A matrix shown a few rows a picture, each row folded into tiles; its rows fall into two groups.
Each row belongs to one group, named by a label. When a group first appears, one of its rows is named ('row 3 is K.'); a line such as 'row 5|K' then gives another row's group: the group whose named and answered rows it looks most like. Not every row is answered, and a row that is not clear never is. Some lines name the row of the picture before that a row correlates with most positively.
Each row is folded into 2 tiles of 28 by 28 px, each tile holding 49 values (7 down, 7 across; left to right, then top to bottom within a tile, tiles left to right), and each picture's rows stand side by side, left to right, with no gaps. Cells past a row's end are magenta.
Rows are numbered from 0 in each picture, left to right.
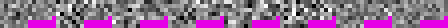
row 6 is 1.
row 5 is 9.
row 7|9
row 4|1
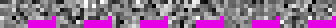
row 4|9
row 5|1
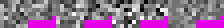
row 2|1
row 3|9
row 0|9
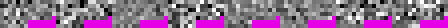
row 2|1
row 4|9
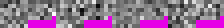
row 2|1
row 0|1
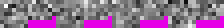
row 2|1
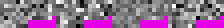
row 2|9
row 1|1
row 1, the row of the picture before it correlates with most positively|2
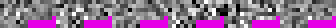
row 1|1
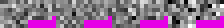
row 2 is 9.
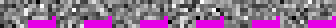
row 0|9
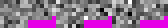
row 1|1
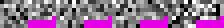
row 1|1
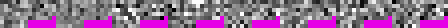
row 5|1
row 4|1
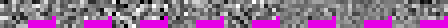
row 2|9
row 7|9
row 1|1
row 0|9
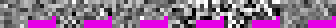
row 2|1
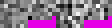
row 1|9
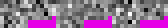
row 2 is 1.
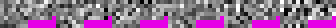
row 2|9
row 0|9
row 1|9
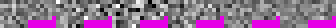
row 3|9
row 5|9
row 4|1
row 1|1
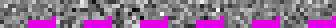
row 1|1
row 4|9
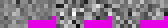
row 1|1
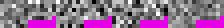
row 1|1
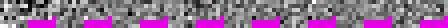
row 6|9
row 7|9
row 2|9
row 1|1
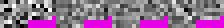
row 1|9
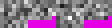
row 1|9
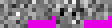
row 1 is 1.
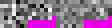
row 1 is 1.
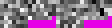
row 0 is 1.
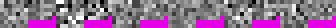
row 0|9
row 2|1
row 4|9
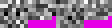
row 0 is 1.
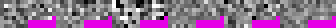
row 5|9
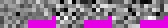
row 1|9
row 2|9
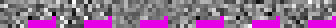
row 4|9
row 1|1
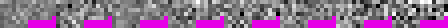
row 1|9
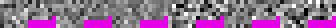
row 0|9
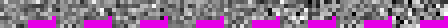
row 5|9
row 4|1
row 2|9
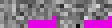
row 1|1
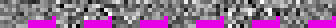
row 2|9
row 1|1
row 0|9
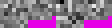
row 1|9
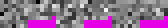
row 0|9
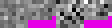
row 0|9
